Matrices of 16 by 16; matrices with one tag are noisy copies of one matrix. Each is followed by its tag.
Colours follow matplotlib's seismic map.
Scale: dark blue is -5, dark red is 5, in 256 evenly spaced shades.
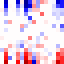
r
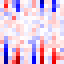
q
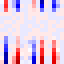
q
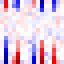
q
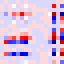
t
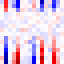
q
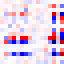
t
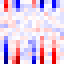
q
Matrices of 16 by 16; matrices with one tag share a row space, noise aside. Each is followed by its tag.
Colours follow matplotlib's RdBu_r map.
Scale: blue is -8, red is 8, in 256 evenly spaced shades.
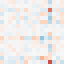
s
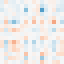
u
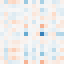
u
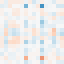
u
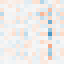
s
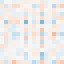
u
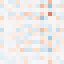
s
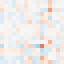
s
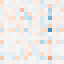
s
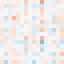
u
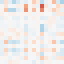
u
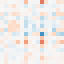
u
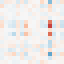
s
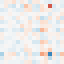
s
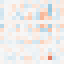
s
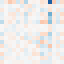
s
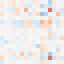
s
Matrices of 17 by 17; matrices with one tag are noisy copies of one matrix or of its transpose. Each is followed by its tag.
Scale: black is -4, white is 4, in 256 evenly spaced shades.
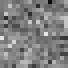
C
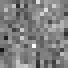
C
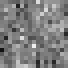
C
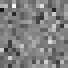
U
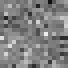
C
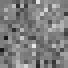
C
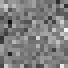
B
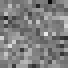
C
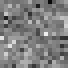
C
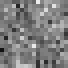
C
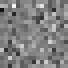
U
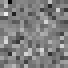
U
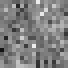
C
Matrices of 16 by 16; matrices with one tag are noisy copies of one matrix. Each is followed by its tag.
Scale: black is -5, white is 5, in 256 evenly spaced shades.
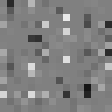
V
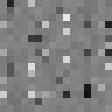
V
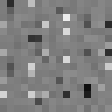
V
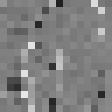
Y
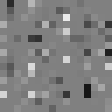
V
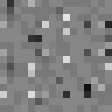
V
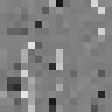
Y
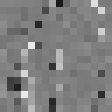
Y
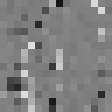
Y
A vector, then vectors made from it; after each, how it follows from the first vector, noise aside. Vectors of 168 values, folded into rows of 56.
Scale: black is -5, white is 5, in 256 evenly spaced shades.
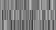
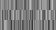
copied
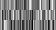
scaled up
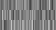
negated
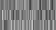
negated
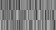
wrapped around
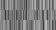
wrapped around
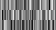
scaled up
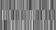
negated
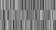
wrapped around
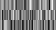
scaled up
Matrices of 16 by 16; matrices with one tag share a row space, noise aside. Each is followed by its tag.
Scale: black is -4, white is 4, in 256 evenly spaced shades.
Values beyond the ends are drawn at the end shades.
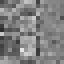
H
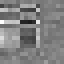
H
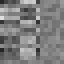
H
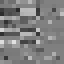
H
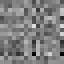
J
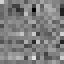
J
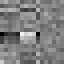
H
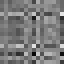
J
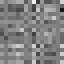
J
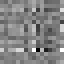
J
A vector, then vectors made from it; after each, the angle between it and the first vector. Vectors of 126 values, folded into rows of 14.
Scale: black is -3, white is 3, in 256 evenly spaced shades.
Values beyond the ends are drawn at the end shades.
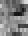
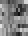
nearly parallel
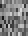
partly opposed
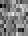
partly opposed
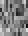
partly aligned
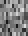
partly opposed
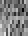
partly aligned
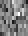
partly opposed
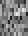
partly opposed
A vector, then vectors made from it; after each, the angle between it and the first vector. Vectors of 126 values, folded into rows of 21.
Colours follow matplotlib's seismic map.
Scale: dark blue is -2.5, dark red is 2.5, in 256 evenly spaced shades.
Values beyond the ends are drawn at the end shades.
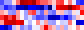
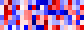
orthogonal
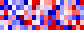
orthogonal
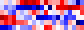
nearly parallel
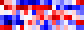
nearly opposite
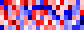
partly aligned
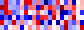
orthogonal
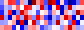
orthogonal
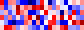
partly opposed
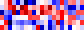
partly opposed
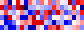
orthogonal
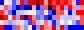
partly aligned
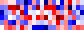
partly opposed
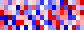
orthogonal
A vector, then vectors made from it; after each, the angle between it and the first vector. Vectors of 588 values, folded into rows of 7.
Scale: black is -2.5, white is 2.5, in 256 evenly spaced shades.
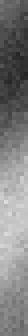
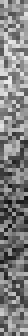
partly opposed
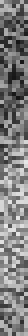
partly aligned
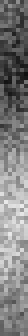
nearly parallel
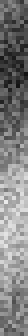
nearly parallel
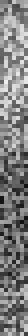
partly opposed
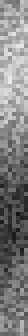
nearly opposite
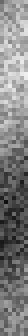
nearly opposite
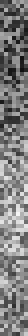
partly aligned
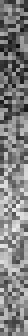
partly aligned
